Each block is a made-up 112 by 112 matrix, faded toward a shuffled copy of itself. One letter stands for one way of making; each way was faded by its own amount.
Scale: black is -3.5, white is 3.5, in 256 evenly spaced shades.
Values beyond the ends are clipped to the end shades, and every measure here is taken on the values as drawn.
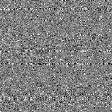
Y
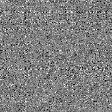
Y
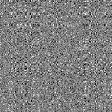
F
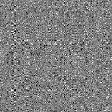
F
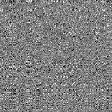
F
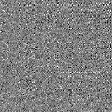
F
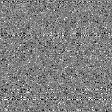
Y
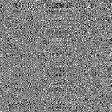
F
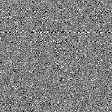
Y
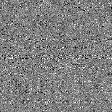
Y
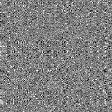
F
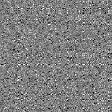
F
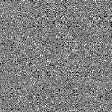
F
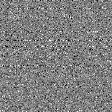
Y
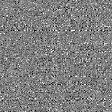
Y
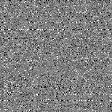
Y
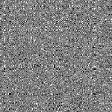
F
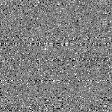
Y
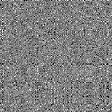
F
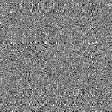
F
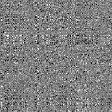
F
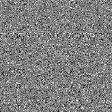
Y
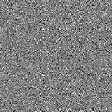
F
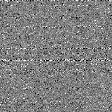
Y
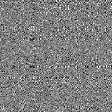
F
